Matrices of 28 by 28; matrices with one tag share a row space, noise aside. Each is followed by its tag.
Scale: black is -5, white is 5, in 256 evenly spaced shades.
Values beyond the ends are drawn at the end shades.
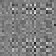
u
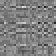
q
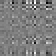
u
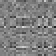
q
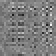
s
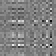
s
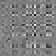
u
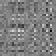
s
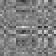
q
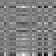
q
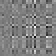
u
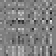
s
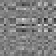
q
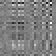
s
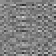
q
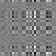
u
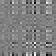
u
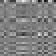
q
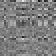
q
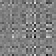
u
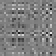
s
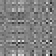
s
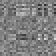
q
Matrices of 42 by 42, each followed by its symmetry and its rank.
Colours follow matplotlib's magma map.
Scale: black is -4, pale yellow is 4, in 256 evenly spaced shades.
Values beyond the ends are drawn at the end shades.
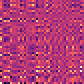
neither, rank three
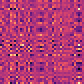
neither, rank three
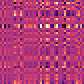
neither, rank two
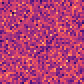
symmetric, full rank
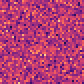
neither, full rank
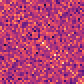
symmetric, full rank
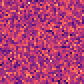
neither, full rank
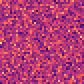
neither, full rank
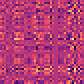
neither, rank three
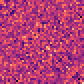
symmetric, full rank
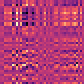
neither, rank two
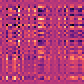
neither, rank two
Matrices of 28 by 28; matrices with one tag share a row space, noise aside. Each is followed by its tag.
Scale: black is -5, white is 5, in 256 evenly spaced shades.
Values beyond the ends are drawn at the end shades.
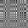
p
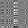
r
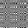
p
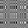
p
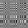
p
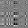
r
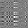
r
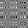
p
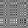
p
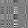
r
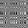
p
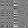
r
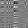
r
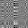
r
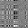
r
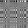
p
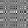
p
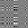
r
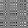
p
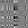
r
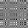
p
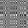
p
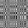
p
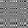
p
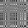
p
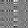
r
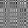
p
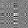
r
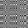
p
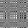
p
